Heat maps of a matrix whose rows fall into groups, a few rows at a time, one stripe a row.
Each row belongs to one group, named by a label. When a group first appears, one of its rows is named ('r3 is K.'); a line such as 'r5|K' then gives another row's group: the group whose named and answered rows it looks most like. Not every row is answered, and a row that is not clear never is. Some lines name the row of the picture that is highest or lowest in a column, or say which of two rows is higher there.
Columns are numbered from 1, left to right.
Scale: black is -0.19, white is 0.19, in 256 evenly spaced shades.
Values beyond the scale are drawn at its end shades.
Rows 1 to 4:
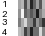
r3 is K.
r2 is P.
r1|P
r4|P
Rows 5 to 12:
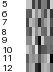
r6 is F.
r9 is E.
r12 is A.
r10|P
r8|F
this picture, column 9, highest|5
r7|A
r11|A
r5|P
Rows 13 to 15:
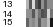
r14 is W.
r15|A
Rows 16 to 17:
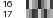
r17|W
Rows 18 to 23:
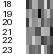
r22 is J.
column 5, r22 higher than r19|Yes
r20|K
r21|A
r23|E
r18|K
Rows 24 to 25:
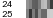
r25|W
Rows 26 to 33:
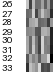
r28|K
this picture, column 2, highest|33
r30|E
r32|A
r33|K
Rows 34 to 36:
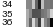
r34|E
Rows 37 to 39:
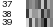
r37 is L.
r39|J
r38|K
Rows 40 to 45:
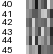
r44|F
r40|W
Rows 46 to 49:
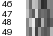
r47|P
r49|J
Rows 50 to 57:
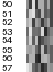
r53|L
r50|F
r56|A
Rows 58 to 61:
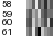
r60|F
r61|E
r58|P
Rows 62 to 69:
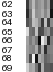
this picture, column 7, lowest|67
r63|F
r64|K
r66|E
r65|P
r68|J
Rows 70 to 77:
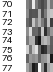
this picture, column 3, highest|70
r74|A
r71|W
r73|L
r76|A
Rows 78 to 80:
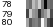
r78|J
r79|A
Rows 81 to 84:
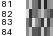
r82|E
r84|L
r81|L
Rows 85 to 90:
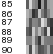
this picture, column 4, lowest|86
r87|E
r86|W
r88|F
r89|E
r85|L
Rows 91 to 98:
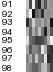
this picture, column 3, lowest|92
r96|E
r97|K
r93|F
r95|W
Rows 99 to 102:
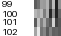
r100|K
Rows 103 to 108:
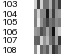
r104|L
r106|W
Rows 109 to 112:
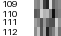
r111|W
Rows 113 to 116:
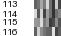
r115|J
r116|K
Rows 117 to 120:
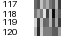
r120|J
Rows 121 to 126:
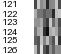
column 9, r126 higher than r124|Yes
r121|A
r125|F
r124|A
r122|W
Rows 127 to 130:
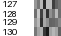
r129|P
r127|J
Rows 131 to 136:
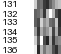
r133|F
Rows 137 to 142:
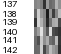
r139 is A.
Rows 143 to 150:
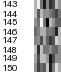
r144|J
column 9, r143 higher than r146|No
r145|E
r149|J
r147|W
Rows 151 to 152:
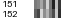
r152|F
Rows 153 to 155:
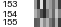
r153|F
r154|W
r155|F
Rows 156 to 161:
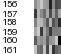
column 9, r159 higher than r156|Yes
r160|A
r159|P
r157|K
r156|K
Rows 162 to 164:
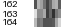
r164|W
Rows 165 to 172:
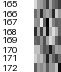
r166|W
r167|E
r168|A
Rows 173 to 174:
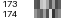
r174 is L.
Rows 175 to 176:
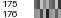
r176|P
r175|F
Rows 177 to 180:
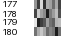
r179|W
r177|F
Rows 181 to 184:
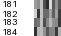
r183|F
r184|K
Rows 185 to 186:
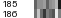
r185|A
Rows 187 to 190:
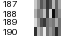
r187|P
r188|L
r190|K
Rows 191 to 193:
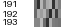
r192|K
